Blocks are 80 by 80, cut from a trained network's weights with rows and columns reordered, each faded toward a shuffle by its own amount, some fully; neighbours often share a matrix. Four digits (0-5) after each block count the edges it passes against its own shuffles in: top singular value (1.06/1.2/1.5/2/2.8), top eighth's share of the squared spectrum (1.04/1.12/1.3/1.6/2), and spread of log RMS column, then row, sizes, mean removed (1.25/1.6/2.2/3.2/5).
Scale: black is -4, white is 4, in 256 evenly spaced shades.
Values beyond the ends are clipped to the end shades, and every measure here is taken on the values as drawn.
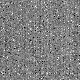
2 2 0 1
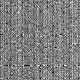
4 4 1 3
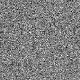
2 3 1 1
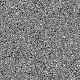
0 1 0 0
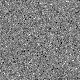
0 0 0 0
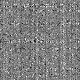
3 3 0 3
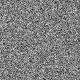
0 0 0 0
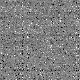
2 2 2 0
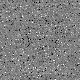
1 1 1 0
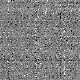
3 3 3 0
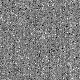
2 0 0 0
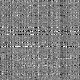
4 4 0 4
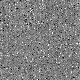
1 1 0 0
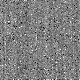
2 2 0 1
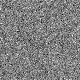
0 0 0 0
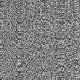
4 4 2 0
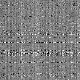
4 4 0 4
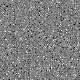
1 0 0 0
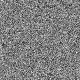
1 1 0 0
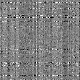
4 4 0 3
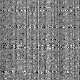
4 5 1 4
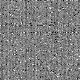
3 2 0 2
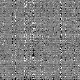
3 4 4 1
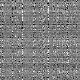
4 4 4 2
